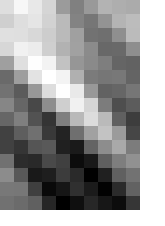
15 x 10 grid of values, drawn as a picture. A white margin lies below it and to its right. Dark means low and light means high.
Ninth with the lowest average: bottom middle. Grain: diagonal, down to the right. Lone odd cells: none. Slope: up to the top. Roughest part: centre.
